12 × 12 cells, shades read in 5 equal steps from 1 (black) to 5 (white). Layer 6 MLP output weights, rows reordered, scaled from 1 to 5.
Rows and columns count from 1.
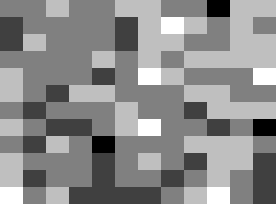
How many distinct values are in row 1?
3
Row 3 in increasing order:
2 2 3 3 3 3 3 4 4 4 4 4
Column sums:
41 34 37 35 32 36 44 39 39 41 43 37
